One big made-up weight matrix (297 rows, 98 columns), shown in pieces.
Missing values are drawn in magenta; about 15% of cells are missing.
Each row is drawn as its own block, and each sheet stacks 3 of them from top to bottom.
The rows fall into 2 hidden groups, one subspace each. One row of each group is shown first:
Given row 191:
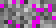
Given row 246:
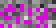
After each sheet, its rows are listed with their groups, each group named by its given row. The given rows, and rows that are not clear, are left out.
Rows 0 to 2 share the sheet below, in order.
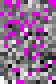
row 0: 191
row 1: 191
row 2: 246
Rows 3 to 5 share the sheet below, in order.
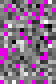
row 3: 191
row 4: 246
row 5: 246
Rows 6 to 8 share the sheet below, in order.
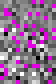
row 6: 246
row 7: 191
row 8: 191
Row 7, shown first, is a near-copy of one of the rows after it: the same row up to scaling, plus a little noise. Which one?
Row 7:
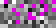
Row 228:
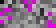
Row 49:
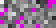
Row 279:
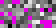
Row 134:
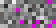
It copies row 134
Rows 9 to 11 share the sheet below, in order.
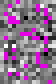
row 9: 246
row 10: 246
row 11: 191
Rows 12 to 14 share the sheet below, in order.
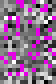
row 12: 246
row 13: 246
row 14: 191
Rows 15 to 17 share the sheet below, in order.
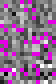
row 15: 246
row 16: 191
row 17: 246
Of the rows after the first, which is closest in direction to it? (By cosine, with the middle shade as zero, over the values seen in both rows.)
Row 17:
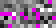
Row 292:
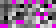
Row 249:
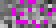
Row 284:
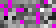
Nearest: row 284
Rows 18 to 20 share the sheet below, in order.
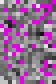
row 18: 191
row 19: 191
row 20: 246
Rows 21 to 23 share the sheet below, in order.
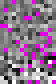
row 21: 246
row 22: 191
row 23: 246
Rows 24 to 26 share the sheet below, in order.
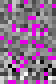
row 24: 191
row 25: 191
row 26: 246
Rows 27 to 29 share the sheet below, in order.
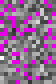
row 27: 191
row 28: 191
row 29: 191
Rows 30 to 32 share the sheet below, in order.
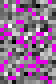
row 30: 191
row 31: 191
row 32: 246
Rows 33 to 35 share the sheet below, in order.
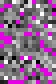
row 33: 191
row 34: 246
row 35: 191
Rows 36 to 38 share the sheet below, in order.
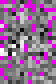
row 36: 246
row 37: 246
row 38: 191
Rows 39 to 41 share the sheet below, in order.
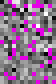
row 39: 191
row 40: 246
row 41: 246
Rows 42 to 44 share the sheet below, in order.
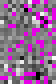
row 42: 191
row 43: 191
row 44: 246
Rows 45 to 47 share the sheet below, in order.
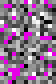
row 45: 191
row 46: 191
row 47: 191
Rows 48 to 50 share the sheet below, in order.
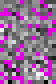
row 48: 246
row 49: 191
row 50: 246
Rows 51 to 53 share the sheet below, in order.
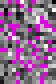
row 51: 246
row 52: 191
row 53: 246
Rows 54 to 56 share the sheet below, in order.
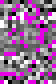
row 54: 246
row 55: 191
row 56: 191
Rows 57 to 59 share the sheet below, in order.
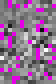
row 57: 191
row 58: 191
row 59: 191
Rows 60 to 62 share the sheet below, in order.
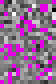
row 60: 246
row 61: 246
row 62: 246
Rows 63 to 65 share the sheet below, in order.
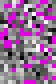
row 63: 191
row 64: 246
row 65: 246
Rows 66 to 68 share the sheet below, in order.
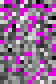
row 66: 191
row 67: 191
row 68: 246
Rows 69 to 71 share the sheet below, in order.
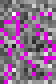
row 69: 246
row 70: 246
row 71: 246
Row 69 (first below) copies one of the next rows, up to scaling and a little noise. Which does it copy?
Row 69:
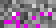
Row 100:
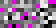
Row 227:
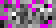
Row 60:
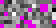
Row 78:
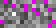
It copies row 78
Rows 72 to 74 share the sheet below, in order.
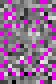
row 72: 191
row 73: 191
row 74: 246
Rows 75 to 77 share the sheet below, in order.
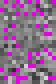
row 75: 246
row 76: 246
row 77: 191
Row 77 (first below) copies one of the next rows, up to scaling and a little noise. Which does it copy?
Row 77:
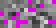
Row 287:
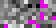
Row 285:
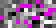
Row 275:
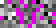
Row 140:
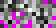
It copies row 285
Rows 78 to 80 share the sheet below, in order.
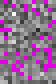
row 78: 246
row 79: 191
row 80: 246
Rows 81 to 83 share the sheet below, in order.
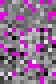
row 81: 191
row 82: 191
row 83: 191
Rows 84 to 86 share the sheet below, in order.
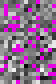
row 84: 191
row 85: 246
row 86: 191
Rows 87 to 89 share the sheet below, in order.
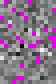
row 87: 191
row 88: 191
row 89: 191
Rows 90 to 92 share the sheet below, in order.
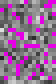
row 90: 246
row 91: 191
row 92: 191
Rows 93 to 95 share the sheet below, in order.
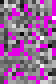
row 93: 191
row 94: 246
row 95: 246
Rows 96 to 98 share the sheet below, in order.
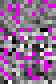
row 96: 191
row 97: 191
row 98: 246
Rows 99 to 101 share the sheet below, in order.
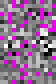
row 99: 191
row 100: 246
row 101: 191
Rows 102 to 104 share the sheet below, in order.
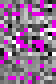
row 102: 246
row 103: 246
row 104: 191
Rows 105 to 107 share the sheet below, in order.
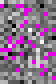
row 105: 191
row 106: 191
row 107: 191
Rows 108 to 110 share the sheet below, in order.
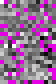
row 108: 191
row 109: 246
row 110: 246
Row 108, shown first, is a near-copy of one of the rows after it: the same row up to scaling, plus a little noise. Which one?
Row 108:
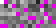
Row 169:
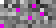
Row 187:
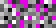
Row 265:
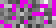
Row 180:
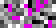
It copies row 169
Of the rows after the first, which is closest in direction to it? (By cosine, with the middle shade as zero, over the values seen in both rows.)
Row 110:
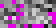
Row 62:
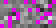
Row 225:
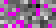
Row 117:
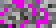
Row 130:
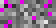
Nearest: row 62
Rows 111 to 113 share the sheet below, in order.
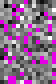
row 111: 191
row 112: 246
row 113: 191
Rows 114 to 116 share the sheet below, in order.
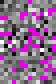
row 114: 191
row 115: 191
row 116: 191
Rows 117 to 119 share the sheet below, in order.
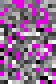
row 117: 246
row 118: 191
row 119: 191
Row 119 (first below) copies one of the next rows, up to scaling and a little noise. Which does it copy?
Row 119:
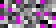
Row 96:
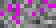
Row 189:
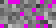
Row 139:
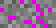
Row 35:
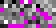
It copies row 189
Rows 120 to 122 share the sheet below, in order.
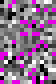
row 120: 191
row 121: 246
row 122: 191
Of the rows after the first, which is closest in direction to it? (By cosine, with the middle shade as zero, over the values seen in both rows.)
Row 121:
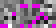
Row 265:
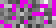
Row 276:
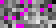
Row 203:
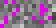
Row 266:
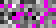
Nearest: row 203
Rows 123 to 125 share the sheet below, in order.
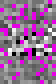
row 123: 246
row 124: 191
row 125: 246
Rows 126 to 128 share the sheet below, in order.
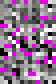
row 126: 246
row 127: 246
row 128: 246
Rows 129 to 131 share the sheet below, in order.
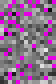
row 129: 246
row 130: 191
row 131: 246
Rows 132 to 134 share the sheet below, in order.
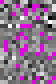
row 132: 191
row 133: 246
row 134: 191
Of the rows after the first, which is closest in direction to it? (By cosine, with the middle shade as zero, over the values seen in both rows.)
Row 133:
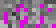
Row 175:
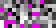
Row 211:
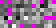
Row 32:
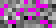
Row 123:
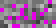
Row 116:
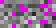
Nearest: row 175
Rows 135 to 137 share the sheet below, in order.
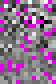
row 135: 191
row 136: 191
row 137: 246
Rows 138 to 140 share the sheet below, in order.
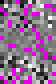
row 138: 191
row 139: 191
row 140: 191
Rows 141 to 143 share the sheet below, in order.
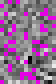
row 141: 191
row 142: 191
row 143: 191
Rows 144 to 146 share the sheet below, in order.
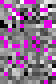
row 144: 246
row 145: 246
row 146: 246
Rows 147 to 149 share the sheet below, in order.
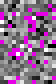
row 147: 191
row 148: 191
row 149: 191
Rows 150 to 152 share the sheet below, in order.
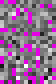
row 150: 191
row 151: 246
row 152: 191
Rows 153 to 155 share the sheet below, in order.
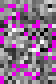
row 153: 246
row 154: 191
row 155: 191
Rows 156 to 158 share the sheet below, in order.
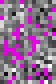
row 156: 246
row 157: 246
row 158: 246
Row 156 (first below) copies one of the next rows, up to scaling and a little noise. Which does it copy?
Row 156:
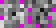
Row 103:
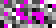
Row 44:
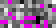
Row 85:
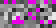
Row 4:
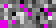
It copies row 4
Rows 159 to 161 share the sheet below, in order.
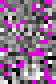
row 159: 246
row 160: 191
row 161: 246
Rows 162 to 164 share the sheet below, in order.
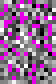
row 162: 246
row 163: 191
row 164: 191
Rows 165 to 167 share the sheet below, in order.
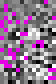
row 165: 246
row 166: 191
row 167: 246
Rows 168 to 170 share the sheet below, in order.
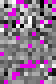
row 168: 191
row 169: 191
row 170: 246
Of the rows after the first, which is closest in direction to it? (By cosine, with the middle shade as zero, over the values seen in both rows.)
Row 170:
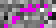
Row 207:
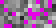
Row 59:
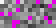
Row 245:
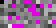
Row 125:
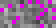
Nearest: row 59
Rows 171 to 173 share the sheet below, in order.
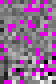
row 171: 191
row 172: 191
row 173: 246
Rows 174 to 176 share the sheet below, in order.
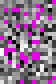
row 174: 246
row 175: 246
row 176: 191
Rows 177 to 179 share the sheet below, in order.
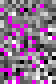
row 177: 191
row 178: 246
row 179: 246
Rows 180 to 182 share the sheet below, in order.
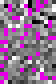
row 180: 191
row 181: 246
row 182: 191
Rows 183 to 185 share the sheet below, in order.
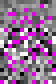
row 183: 191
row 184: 191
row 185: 191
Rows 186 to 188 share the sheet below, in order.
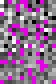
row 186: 191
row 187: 191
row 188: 191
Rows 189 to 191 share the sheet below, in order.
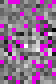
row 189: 191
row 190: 246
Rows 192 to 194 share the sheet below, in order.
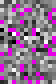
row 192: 191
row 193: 191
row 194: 246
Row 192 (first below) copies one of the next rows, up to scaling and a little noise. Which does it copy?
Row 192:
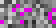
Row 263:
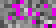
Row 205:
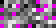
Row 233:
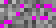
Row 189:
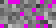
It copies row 233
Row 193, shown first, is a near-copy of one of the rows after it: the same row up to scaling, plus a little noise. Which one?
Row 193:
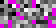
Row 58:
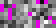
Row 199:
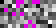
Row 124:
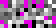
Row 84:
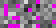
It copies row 199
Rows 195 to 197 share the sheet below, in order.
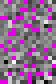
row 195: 191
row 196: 191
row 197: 191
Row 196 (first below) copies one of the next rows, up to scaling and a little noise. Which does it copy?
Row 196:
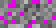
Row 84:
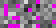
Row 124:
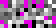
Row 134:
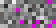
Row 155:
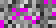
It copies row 84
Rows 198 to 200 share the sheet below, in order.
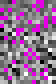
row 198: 246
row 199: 191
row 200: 246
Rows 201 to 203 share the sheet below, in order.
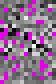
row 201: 246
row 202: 191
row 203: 246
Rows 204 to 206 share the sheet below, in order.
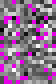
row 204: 246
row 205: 191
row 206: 246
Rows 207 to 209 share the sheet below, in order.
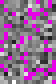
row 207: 191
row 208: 246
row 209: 246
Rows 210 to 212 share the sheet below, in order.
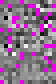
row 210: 246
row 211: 246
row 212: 246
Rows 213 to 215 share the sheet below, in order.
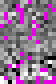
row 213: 191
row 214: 246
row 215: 246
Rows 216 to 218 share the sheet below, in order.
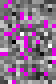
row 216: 246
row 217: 246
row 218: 246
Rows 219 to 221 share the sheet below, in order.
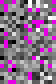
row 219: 191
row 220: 191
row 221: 191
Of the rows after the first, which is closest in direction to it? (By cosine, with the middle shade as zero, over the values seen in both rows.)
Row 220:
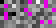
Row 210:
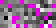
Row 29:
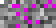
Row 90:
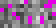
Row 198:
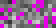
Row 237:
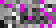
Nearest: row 198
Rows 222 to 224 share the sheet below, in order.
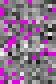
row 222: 246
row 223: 246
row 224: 191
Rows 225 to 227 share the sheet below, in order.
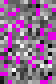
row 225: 191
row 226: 191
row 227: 246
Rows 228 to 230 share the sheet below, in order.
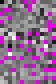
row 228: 191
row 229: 191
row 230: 246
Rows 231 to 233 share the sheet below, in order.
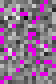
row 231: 246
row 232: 191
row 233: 191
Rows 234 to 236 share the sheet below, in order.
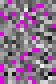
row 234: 191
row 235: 246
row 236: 246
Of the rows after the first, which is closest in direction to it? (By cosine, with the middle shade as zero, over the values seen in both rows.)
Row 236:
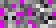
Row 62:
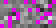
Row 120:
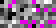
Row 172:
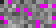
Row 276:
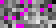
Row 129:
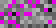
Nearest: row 276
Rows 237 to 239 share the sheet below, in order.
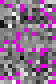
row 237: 246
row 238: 246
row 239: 246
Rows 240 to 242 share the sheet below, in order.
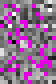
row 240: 246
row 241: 246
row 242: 246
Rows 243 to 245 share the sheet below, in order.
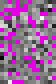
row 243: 246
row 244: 191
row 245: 191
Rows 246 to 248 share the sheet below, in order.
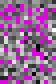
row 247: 246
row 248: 191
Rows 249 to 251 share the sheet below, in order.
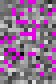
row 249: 246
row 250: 191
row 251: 191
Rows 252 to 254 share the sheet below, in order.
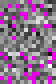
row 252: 246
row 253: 191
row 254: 246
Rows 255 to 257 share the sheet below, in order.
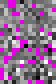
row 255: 246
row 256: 246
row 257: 246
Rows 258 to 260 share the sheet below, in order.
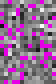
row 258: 246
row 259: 246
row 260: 246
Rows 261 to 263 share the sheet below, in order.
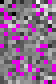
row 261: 191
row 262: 246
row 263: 191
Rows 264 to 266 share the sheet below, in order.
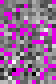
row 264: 246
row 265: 191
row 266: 191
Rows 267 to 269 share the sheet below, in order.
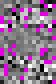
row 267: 246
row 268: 246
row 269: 191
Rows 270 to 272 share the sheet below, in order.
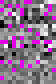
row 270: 246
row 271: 246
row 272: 191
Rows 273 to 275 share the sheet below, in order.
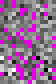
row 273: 246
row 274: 191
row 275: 191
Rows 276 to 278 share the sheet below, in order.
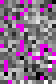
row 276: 246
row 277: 191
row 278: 246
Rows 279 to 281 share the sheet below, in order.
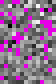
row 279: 191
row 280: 191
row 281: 191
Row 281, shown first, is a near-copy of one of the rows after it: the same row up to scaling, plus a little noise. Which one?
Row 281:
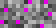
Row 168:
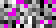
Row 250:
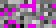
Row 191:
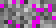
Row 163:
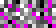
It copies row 191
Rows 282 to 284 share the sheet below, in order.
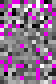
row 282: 191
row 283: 191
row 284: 246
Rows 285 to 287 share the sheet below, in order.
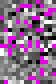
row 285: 191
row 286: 246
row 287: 191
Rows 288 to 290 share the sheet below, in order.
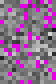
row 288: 191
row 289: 246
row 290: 191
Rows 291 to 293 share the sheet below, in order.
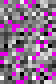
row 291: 246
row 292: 246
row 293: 191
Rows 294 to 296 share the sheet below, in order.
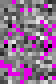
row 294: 246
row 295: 246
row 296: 246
